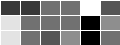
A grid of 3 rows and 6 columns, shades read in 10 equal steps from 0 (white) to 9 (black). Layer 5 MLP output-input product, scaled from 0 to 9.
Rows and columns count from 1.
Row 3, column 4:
4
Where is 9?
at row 2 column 5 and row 3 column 5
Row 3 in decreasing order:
9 6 5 5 4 1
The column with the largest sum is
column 5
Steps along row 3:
up up down up down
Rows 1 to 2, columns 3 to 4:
5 5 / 5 5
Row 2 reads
1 5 5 5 9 4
